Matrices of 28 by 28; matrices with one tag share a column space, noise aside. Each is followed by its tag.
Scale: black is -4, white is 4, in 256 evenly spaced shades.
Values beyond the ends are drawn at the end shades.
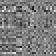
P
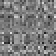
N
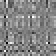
N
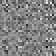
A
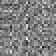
A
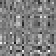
N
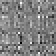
N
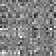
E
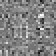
E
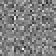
A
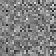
A
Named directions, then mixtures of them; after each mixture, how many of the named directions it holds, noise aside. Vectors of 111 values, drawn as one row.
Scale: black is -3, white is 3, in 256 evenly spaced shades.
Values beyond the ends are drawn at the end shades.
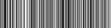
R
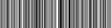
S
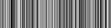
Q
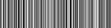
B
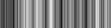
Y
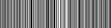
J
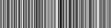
two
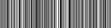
two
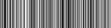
one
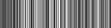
two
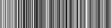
three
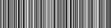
one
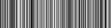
three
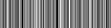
one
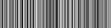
two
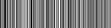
two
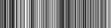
three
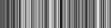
three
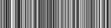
one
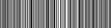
one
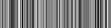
three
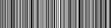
two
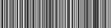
one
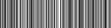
three
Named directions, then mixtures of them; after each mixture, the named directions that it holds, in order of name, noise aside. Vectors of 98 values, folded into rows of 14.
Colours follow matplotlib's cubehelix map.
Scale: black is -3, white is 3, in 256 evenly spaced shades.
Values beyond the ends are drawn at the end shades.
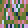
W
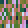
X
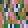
W, X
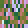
W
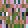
W, X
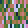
W, X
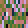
W, X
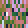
W, X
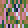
W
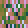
W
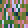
W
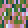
W, X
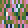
W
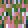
W, X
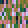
X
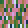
W, X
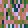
W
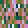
W, X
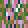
W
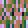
X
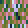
W, X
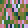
W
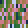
W, X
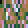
W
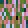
X
